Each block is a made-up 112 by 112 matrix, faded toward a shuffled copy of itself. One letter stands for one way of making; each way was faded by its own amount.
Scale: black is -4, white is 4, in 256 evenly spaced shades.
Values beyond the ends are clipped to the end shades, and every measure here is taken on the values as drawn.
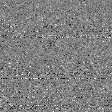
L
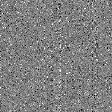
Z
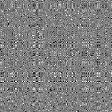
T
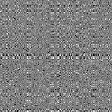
T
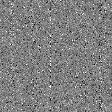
Z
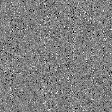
Z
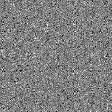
Z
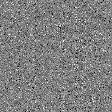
Z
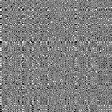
T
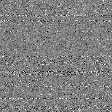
L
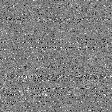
L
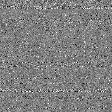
L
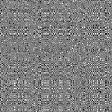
T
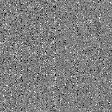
Z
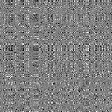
T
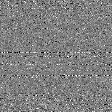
L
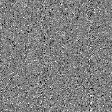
Z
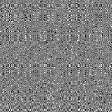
T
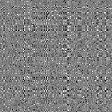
T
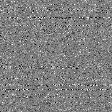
L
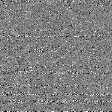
L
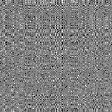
T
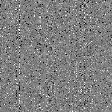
Z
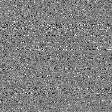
L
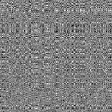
T
